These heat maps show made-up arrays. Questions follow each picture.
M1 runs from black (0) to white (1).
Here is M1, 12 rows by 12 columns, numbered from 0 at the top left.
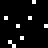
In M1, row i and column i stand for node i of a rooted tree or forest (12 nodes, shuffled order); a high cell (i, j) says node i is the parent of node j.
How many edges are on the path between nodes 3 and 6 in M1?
2
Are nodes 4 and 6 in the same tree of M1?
yes
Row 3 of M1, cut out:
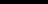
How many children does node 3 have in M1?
0
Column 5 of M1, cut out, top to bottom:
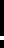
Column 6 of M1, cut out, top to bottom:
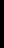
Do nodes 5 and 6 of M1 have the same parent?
no
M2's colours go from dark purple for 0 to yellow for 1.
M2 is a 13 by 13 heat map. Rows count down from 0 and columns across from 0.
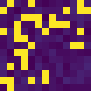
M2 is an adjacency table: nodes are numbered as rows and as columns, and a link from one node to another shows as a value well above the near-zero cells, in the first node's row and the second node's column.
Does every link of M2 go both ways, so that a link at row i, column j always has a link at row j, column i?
yes
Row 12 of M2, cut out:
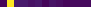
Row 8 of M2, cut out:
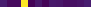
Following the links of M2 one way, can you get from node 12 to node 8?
yes
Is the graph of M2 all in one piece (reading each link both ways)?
yes
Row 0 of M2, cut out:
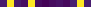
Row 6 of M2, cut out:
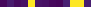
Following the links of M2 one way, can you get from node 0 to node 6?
yes
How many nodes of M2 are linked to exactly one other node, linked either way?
3
